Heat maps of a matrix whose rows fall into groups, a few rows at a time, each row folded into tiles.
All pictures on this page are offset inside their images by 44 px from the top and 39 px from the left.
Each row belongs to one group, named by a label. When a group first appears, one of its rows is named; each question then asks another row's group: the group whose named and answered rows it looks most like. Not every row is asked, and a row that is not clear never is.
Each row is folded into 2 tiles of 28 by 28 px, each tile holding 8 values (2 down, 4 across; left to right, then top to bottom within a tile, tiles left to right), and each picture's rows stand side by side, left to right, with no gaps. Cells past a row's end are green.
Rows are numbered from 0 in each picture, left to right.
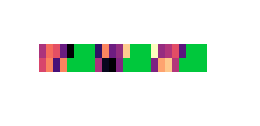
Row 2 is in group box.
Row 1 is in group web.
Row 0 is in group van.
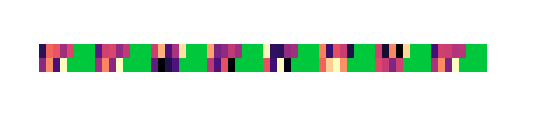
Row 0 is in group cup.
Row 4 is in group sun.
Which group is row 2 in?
web
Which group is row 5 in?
box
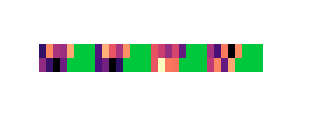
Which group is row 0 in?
web
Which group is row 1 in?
web
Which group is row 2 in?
box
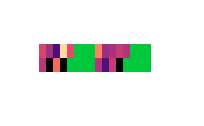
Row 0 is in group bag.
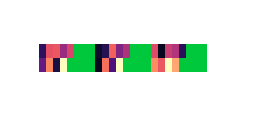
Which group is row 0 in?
cup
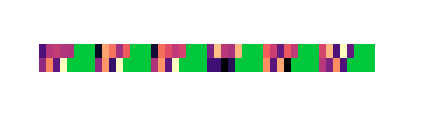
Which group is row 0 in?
cup
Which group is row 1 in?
cup
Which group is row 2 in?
cup
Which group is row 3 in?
web
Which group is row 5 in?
bag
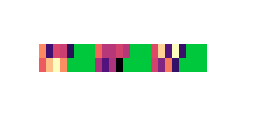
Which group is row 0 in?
box
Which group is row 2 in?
bag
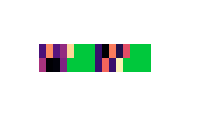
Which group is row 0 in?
web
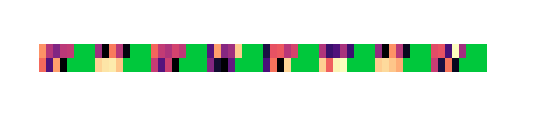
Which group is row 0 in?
sun
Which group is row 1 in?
box
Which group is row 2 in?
sun
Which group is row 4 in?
cup
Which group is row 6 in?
box
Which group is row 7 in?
bag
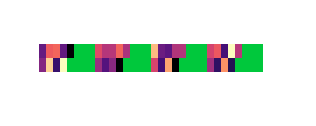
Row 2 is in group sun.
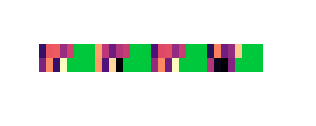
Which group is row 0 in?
cup
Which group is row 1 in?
sun
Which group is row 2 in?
cup
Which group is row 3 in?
web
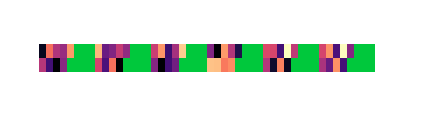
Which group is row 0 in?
web
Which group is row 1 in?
sun
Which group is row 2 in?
web
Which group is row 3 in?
box
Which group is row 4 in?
bag
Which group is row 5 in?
bag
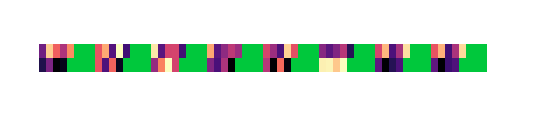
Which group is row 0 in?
web
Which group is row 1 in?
bag
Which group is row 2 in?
box
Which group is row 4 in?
bag
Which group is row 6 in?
web
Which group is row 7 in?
web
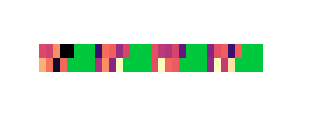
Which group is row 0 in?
van
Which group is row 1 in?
cup
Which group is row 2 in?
box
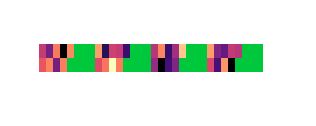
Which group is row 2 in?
web
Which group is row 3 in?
sun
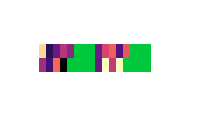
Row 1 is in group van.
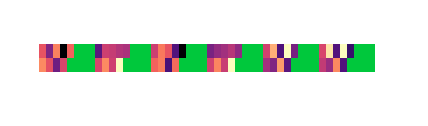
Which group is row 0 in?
van
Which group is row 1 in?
cup
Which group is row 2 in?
van
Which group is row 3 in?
cup
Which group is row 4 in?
bag
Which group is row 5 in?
bag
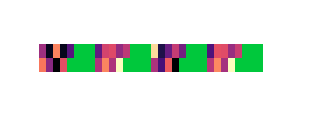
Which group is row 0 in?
van
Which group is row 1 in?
cup
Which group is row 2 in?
sun
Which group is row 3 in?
cup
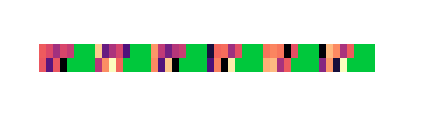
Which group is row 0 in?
sun
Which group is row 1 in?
box
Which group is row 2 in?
sun
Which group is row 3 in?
cup
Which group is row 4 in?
van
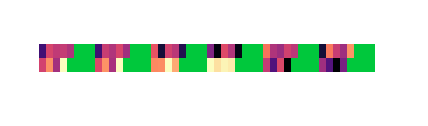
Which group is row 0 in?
cup
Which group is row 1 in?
cup
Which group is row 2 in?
box
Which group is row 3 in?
box
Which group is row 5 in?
web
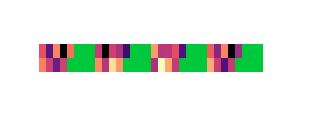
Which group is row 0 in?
van
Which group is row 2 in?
box
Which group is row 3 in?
van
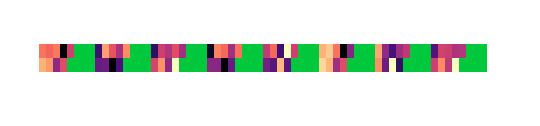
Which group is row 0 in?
van
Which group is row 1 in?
web
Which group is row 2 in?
cup
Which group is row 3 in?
web
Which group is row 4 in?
bag
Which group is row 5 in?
van
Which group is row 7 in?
cup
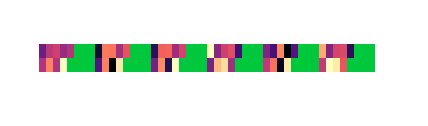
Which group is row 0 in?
cup
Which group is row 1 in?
cup
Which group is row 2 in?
cup
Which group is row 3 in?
box
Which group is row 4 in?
van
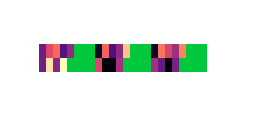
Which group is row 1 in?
web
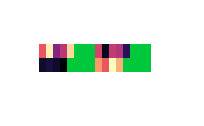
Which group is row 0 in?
web
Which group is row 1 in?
box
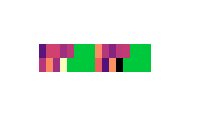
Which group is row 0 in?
cup
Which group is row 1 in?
sun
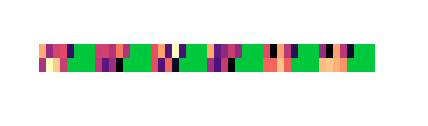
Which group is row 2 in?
bag
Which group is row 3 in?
sun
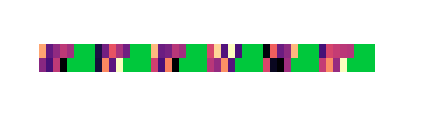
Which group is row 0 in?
sun
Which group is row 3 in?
bag
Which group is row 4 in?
web
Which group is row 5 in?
cup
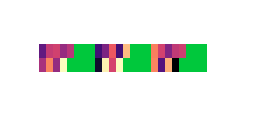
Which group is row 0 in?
cup
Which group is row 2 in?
sun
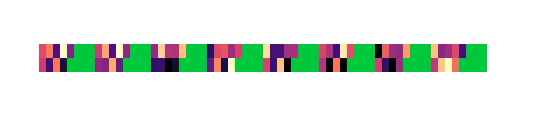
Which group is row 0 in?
bag
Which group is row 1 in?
bag
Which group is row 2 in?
web
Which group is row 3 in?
cup
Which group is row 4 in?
sun
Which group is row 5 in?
bag
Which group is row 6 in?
web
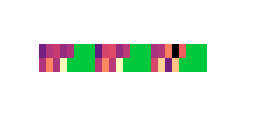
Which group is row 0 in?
cup
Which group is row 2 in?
van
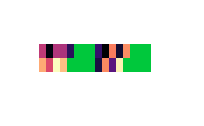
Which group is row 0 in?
box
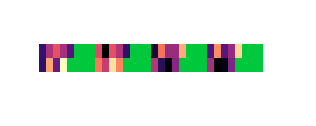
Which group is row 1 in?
box
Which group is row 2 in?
web
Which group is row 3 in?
web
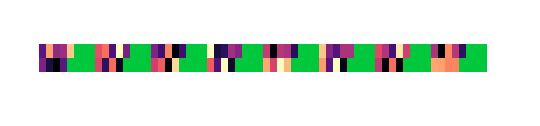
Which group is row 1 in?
bag
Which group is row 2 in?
van
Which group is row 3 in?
sun
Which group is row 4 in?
box
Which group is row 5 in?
sun
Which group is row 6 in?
bag
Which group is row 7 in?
box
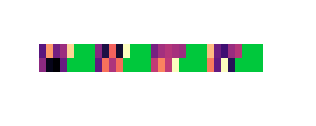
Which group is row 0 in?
web
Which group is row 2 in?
cup
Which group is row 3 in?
sun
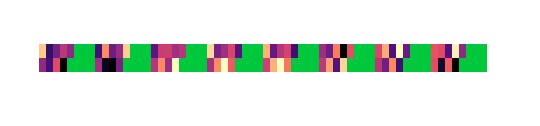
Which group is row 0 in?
sun
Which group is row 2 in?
cup
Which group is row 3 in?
box
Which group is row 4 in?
box
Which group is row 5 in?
van
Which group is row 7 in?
bag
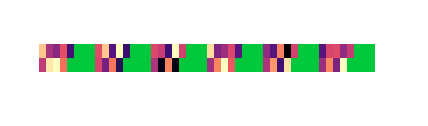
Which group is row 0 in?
box
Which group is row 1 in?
bag
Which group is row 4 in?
van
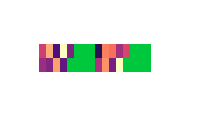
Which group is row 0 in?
bag
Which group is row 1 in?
cup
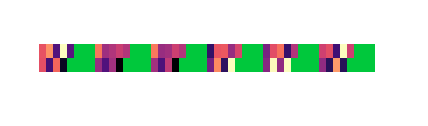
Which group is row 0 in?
bag
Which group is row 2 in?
sun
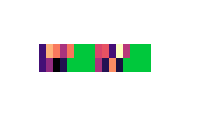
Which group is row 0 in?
web
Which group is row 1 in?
bag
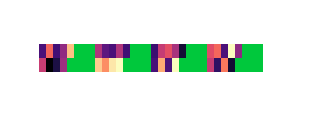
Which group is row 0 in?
web
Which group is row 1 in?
box
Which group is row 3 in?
bag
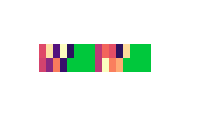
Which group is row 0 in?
bag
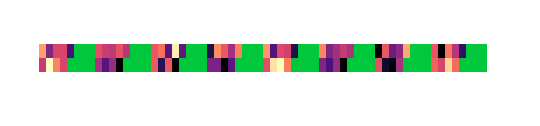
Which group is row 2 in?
bag
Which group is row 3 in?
web
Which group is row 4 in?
box
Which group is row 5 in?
sun
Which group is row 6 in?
web
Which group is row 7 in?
box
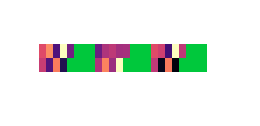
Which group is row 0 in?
bag
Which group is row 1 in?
cup
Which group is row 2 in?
bag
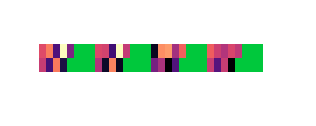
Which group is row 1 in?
bag
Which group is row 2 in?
web
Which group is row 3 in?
sun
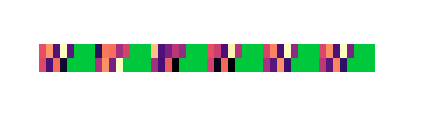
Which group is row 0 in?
bag
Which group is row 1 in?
cup
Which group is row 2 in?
sun
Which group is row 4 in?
bag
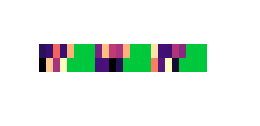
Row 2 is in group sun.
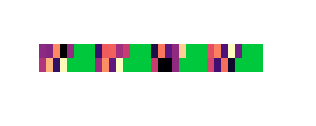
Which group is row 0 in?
van
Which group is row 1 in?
cup
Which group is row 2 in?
web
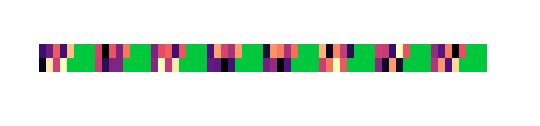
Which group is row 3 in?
web
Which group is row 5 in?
box
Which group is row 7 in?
van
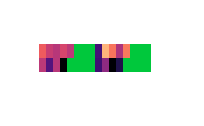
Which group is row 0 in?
sun
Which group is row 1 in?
web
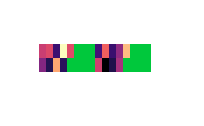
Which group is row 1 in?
web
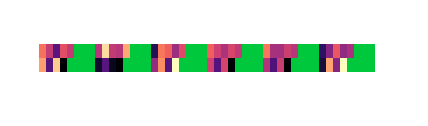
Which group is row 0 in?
sun
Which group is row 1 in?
web
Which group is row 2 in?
cup
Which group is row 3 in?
sun
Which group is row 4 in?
sun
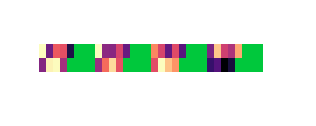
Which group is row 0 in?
box
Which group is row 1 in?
box
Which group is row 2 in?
box
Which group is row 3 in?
web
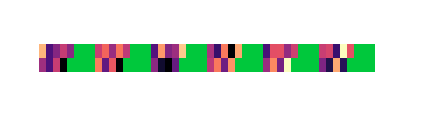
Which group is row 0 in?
sun
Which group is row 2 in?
web
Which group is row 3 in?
van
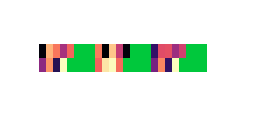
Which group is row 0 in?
cup
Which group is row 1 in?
box
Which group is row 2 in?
cup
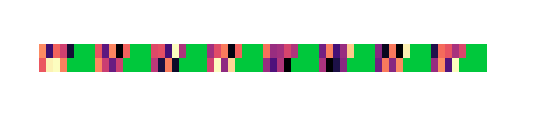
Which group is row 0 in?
box
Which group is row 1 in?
van
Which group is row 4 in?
sun
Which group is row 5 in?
web
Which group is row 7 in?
cup
